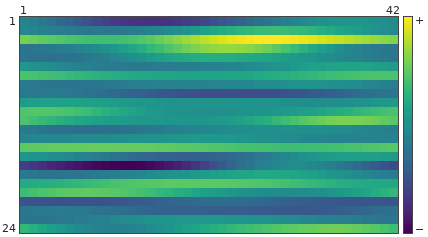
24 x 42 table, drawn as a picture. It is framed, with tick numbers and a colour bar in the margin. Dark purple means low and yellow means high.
Grain: streaks across. Average level on the scale: 50%. Ninth with the lowest average: bottom left. Stripes: horizontal, repeating 6 times.
